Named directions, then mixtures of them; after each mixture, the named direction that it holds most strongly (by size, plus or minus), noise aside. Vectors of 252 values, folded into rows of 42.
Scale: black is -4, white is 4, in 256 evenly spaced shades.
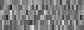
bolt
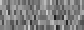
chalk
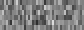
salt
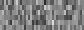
salt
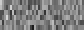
bolt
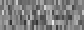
salt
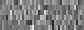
bolt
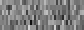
chalk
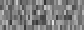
salt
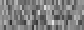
salt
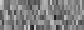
chalk
